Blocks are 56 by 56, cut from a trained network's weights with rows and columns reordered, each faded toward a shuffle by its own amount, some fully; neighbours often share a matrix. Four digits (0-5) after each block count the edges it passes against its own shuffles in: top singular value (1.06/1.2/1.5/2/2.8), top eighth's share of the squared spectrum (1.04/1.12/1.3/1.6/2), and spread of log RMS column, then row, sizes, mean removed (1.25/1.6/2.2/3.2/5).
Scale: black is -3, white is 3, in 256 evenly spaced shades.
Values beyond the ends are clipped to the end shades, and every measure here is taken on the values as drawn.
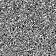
0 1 0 0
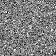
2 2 0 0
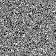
1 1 0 0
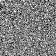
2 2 0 0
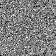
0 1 0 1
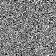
2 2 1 0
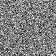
0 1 0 0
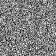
1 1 0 0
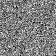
0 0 0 0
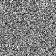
3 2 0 0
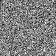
0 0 0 0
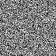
0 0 0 0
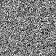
2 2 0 0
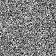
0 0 0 0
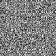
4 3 1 2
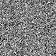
2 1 0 0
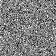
1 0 0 0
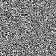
3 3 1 1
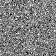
0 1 0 0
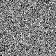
1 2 1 0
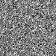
2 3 1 1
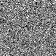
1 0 0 1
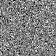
2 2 0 0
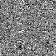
3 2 1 1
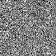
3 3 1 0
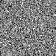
2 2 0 0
